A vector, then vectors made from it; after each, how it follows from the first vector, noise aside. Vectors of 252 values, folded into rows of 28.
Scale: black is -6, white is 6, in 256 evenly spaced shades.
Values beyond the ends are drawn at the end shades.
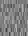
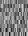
scaled up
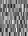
scaled up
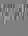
partly zeroed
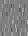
partly zeroed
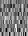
scaled up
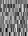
scaled up
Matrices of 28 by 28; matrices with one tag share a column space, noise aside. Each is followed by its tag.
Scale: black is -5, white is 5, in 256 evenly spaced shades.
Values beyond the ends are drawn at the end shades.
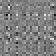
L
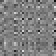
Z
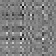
L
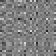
Z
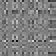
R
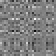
Z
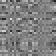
Z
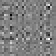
L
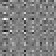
Z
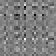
L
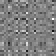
Z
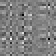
L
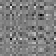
L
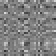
Z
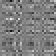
Z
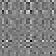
R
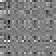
R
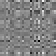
R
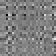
L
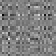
L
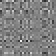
R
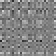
R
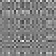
R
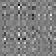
L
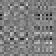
L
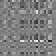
R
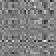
R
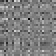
Z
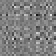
L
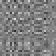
Z
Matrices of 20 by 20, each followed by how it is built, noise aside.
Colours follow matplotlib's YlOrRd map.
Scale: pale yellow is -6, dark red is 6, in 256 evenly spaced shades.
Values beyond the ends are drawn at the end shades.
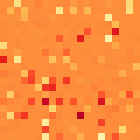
sparse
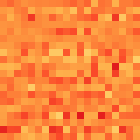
low rank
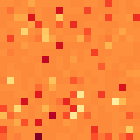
sparse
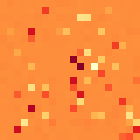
sparse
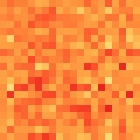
low rank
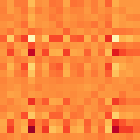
low rank
